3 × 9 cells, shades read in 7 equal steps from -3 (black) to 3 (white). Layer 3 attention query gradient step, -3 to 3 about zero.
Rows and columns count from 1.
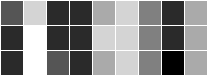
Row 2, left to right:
-2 3 -2 -2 2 2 0 -2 1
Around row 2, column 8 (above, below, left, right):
-2 -3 0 1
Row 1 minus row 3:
1 -1 -1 0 0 0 0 1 0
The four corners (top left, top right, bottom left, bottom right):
-1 1 -2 1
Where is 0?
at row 1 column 7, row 2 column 7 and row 3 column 7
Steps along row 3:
up down down up up down down up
